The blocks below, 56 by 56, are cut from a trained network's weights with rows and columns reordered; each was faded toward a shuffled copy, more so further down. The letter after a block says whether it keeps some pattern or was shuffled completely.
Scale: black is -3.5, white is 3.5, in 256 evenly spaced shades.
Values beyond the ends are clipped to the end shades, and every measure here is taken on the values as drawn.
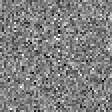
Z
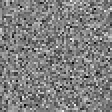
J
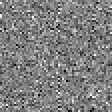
Z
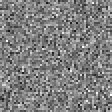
J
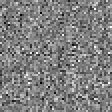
Z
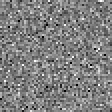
J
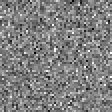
J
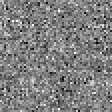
Z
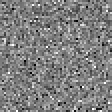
J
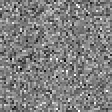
J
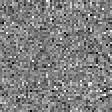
Z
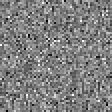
Z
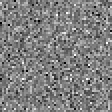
Z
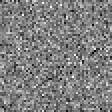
J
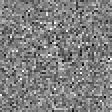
Z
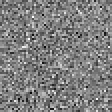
Z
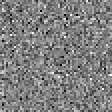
Z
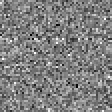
Z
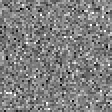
J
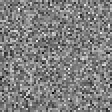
Z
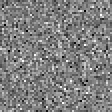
J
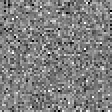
Z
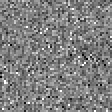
J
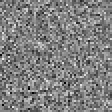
Z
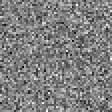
J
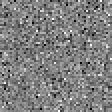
J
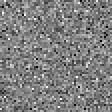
J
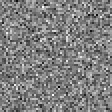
Z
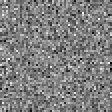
Z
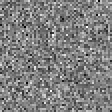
Z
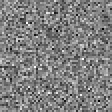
Z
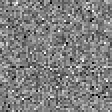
Z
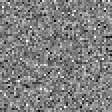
J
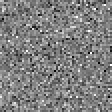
J
